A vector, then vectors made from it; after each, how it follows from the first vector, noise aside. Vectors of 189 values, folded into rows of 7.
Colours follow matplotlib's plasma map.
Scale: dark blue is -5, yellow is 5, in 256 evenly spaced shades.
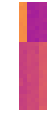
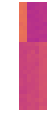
shrunk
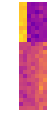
scaled up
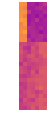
copied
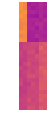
copied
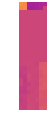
partly zeroed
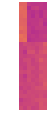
shrunk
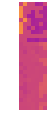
partly zeroed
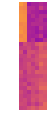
copied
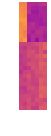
copied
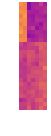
copied
